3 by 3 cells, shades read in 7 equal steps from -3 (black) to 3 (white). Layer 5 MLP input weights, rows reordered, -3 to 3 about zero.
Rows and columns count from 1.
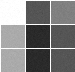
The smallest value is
-2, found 2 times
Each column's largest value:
3 -1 0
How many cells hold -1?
3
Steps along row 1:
down up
